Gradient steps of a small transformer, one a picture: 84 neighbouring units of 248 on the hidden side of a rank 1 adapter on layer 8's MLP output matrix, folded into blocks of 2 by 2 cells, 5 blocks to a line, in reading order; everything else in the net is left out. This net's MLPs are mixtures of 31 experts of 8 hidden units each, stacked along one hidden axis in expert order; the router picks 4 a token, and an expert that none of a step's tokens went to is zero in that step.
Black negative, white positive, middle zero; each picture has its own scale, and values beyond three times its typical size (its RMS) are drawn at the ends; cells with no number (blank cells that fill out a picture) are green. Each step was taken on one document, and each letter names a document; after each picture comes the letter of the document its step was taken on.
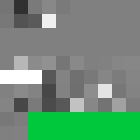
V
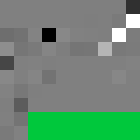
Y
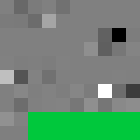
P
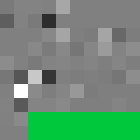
P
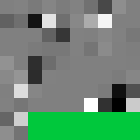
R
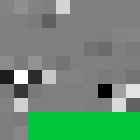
P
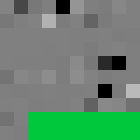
P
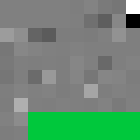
Y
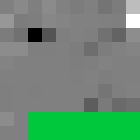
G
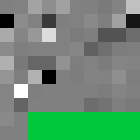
G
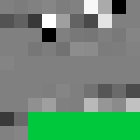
R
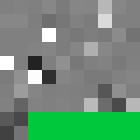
R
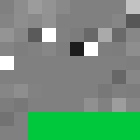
G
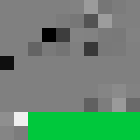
R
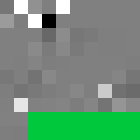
P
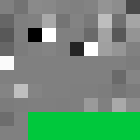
G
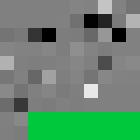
Y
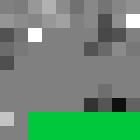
G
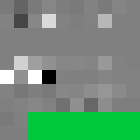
V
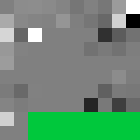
G
